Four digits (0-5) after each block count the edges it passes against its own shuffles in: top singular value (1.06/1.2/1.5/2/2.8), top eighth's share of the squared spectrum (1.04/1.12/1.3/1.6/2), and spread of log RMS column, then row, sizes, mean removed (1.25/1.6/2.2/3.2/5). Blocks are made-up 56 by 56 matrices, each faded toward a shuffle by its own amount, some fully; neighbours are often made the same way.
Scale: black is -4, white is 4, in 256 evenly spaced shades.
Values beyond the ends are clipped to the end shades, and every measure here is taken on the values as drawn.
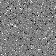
1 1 0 0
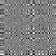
5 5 3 3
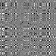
5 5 3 3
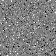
1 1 0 0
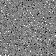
1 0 0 0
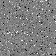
1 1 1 0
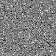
3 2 1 0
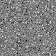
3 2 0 0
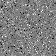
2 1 0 0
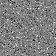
0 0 0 0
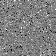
0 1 0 0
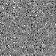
3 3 1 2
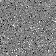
0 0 0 0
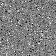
0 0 0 0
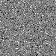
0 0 0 0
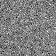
0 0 0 0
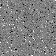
2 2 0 0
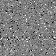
3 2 0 1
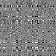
4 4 2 3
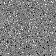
2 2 0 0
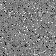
1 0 0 0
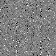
1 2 2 0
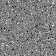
1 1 1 0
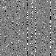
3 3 3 0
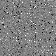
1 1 1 0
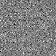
3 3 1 1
